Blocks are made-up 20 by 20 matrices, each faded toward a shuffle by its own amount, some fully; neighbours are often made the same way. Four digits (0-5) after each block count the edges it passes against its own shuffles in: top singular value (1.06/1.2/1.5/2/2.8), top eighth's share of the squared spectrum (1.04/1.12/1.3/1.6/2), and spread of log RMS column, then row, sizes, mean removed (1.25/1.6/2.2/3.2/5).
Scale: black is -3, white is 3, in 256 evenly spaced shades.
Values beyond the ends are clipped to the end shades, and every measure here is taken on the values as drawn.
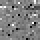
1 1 0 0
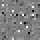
1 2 0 0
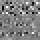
2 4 1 3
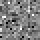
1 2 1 0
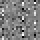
2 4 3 0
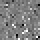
0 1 0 0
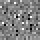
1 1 0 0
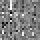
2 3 2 0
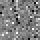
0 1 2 0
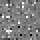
1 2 0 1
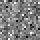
0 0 0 0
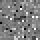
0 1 0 0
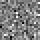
0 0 0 0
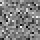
1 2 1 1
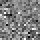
1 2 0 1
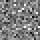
1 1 0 0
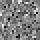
0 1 0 0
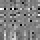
3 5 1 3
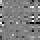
3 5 2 2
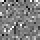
1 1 0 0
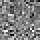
3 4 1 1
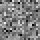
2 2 1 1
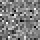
2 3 1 1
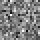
1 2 0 1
